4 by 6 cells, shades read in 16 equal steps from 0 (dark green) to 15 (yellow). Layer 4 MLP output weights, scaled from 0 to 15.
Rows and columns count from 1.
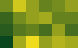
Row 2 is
3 7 9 10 6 6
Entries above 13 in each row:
0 0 0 1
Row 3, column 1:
2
